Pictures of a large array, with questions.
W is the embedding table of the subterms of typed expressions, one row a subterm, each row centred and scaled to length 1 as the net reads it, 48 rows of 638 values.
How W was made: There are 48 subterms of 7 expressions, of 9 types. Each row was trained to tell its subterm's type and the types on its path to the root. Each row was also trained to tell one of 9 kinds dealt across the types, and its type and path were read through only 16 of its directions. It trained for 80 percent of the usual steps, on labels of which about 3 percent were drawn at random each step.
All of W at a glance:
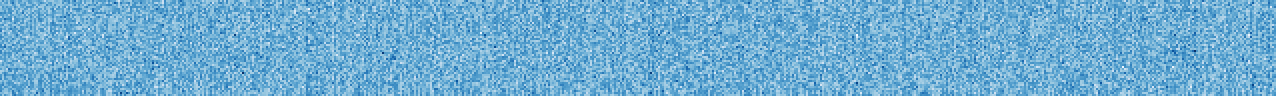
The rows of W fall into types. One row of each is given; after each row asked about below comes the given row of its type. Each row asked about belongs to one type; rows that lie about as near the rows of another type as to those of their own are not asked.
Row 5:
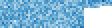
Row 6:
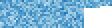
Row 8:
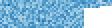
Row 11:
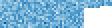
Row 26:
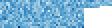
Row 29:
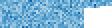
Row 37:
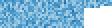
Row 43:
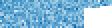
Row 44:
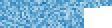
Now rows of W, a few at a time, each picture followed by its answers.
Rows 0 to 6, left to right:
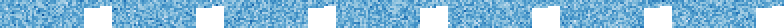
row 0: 8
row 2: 11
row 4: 44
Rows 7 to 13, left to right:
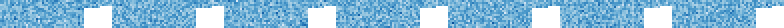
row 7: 29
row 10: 37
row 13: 11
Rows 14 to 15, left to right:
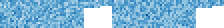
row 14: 11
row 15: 44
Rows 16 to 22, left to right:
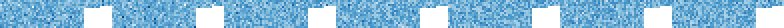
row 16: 11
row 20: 29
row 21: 44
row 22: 11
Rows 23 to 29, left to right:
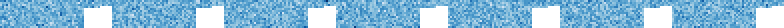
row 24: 8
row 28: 5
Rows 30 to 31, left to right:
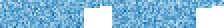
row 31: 8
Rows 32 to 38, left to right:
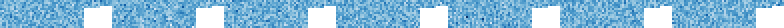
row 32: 29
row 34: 37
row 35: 5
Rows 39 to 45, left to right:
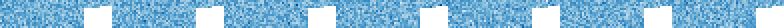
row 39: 43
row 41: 8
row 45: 44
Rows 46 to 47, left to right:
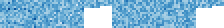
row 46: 44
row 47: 37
